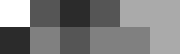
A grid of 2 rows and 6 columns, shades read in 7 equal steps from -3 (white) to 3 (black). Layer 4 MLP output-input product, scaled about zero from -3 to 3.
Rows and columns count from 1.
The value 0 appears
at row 2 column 2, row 2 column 4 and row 2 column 5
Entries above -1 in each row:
3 5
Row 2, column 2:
0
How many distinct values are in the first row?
4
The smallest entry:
-3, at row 1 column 1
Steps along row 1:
up up down down same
